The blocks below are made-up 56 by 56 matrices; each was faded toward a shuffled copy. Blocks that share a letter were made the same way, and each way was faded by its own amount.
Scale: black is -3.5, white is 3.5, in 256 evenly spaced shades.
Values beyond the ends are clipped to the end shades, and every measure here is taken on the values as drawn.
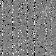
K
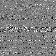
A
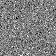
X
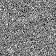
X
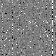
K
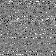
A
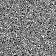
X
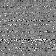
A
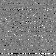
A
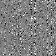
K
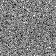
X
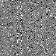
K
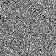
X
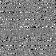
A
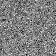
X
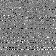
A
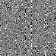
K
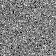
X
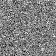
X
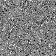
X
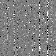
K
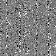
K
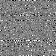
A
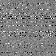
A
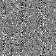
K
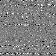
A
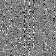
K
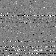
A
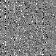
K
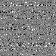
A
